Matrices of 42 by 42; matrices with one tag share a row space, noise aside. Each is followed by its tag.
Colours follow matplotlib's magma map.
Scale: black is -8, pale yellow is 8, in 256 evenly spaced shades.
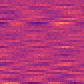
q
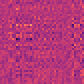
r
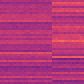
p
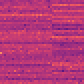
p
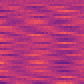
q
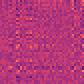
r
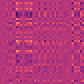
r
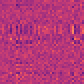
r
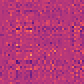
r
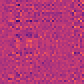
r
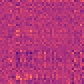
r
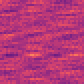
q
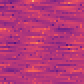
q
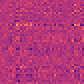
r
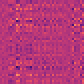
r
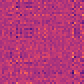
r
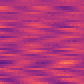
q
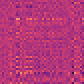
r
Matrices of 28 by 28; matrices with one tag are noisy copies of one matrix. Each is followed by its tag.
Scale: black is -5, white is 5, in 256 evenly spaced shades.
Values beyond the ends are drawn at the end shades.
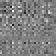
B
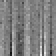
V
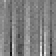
V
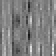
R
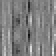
R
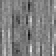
R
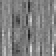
R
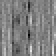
R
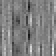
R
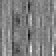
R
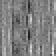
R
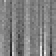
V
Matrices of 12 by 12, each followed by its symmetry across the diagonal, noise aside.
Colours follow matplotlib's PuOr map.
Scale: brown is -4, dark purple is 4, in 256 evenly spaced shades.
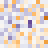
neither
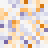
antisymmetric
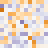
neither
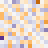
antisymmetric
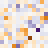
antisymmetric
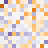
antisymmetric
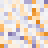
antisymmetric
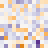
neither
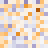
neither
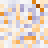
neither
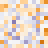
neither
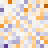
antisymmetric
